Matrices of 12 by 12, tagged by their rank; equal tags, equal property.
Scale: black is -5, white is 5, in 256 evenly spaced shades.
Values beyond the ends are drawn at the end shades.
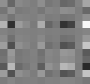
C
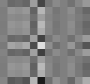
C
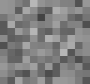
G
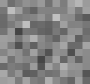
G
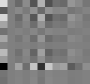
C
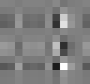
C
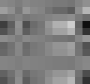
C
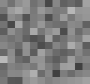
G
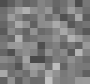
G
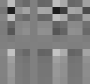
C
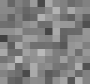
G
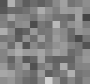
G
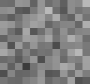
G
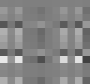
C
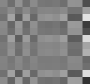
C
